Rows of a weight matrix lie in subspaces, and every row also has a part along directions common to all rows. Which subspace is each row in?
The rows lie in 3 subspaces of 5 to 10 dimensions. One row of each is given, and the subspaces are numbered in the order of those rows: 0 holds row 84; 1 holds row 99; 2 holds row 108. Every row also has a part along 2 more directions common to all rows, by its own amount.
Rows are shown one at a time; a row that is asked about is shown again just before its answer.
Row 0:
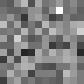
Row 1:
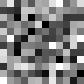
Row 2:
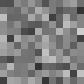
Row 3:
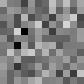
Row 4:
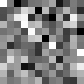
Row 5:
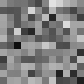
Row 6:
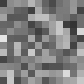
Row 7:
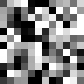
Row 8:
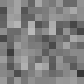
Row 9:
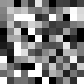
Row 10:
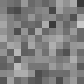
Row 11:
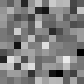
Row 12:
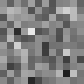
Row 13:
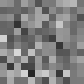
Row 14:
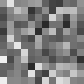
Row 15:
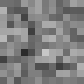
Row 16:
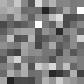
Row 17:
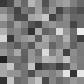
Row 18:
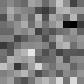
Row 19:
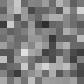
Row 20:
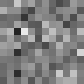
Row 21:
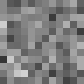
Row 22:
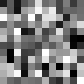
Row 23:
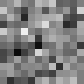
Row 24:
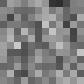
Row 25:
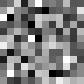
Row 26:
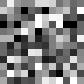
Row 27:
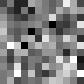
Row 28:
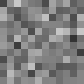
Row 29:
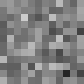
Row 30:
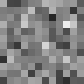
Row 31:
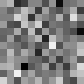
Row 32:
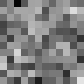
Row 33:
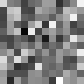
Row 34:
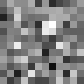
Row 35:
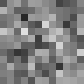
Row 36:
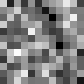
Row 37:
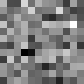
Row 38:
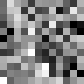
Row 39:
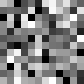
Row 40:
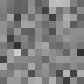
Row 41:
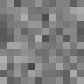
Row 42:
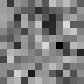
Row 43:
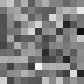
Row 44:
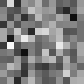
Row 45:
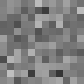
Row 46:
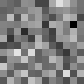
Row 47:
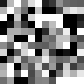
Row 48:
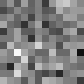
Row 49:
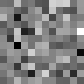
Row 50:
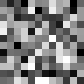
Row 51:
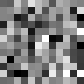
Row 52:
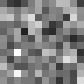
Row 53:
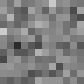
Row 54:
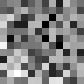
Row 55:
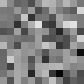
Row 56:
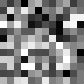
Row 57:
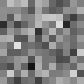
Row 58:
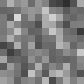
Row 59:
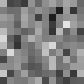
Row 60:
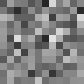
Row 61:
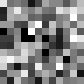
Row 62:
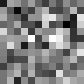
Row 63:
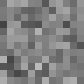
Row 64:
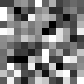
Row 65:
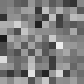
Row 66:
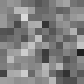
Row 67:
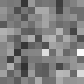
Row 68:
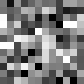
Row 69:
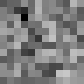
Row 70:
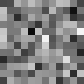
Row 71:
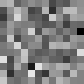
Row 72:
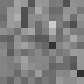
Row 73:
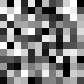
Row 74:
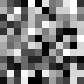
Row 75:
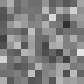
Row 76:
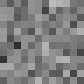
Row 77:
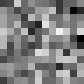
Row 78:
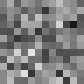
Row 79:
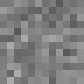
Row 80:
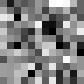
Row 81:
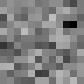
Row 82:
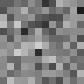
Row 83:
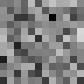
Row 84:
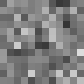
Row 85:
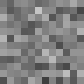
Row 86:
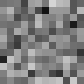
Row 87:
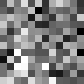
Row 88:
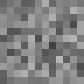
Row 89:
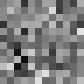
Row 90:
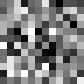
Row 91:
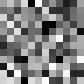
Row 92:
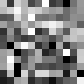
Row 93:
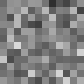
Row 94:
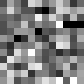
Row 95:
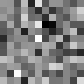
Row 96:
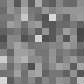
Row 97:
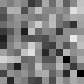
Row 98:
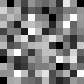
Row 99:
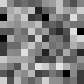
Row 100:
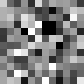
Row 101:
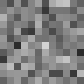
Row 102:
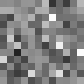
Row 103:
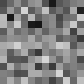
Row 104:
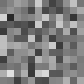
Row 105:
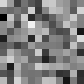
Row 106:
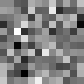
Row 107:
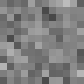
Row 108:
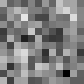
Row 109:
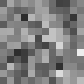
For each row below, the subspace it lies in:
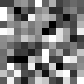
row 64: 2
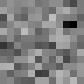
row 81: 1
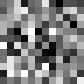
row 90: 0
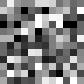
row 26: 1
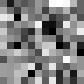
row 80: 2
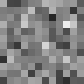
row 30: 0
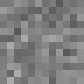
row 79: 2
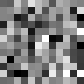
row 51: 0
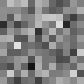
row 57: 1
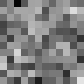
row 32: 2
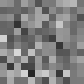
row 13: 1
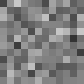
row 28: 0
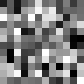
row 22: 2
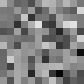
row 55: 1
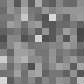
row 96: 2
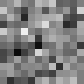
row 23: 1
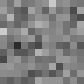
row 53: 1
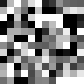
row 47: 1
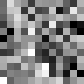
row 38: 0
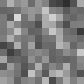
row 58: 2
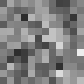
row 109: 2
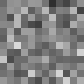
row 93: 1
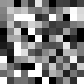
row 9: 2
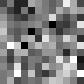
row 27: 0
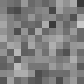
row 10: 0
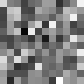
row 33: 0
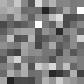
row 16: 1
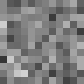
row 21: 0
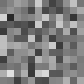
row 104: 1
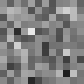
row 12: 2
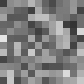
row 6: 1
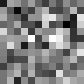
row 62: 0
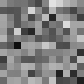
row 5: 2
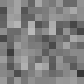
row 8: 0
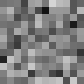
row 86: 1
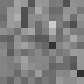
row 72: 0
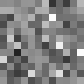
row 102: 0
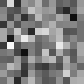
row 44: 2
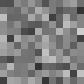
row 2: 1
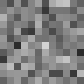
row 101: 1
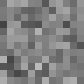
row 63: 0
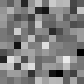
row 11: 1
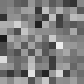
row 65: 1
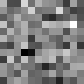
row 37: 0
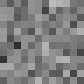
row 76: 1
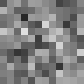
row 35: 1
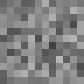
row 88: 0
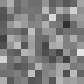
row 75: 0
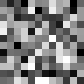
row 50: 1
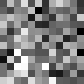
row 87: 0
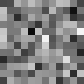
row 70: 0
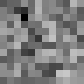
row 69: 0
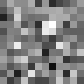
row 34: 2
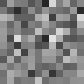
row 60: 0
